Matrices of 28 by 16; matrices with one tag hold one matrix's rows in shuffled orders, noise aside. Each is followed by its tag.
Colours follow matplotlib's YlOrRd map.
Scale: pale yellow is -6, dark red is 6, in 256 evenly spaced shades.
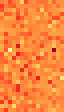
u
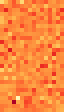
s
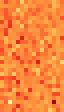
u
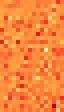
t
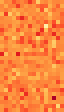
t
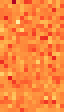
s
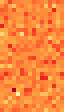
s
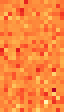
t
